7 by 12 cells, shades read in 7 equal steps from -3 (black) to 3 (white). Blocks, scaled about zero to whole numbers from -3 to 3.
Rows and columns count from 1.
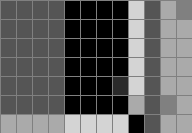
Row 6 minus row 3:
0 0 0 0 0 0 0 0 -1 0 -1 0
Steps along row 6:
same same same down same same same up down up up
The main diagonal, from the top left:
-1 -1 -1 -1 -3 -3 2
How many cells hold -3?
24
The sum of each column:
-5 -5 -5 -5 -16 -16 -16 -15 8 -7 6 6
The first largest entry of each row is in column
9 9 9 9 9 9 5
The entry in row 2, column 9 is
2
